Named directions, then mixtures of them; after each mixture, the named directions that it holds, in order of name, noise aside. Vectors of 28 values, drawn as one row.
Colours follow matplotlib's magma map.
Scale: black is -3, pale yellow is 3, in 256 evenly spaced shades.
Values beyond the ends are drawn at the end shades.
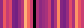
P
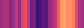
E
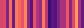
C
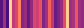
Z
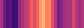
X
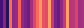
X, Z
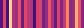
P, Z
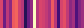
P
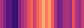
X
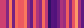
C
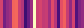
P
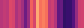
E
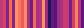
C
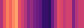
X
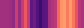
E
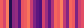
E, Z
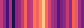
C, X
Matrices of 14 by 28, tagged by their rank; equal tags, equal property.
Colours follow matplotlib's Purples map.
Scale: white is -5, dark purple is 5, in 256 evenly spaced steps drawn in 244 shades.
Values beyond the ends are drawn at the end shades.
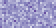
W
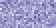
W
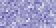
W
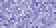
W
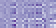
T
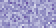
W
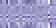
T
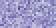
W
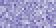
W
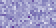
W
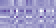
T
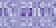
T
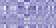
T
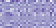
T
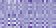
T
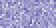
W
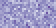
W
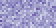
W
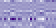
T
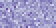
W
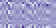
T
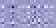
T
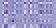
T
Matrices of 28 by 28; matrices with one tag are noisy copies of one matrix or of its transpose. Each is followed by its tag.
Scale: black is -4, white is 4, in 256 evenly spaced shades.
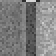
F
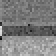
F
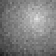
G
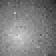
G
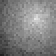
G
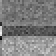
F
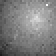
G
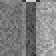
F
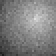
G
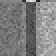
F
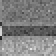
F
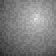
G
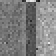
F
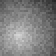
G
